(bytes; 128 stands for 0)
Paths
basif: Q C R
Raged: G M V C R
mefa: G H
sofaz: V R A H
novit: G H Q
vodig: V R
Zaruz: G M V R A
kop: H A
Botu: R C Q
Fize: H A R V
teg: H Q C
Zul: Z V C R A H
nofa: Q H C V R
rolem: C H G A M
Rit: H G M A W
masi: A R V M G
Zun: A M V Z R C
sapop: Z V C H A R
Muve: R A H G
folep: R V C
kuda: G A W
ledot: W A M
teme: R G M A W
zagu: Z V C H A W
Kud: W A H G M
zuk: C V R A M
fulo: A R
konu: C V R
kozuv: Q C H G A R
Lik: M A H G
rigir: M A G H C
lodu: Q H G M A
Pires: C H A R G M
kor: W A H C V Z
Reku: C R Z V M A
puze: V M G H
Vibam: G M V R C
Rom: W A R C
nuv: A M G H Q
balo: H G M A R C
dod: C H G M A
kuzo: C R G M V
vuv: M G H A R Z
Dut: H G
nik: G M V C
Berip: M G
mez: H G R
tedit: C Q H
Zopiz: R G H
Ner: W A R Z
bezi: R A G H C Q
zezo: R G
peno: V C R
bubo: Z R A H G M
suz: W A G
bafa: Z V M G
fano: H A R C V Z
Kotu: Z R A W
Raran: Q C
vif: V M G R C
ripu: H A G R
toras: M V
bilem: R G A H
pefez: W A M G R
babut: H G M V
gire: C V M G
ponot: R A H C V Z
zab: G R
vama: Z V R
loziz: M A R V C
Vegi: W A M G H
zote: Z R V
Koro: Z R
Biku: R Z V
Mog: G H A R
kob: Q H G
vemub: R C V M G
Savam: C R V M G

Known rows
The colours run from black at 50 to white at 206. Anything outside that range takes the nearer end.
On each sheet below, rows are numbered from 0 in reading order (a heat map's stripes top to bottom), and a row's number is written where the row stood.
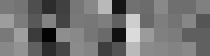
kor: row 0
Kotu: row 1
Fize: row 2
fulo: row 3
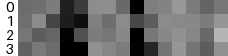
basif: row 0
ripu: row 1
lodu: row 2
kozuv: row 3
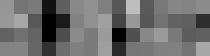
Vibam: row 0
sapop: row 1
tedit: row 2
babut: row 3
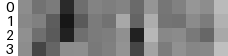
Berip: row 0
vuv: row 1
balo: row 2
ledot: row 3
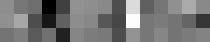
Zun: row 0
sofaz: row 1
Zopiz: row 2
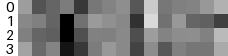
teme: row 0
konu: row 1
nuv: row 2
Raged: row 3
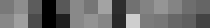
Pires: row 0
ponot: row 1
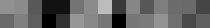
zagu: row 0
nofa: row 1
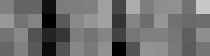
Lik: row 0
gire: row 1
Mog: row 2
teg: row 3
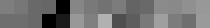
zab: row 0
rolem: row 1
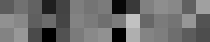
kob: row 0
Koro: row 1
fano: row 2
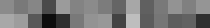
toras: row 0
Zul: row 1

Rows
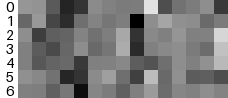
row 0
vama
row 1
kop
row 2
Vegi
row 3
Kud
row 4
suz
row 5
peno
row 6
zezo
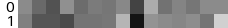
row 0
Ner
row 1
Rit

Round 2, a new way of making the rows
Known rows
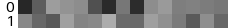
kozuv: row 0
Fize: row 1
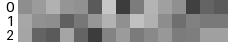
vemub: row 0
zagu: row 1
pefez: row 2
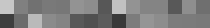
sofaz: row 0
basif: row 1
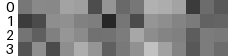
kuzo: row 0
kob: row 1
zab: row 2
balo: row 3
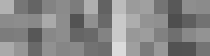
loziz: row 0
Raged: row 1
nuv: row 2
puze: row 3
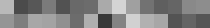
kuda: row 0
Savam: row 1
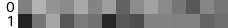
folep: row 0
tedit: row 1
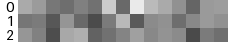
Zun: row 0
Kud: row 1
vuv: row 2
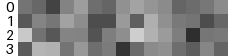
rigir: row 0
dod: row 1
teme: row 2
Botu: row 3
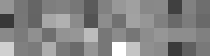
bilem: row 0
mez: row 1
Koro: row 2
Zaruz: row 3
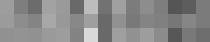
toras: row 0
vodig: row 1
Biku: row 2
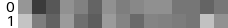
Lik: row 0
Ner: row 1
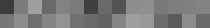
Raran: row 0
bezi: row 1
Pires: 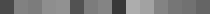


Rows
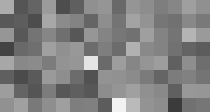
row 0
suz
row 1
ripu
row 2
fulo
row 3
Dut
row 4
zote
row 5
Mog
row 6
Vegi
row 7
Vibam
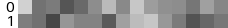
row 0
Kotu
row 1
Rit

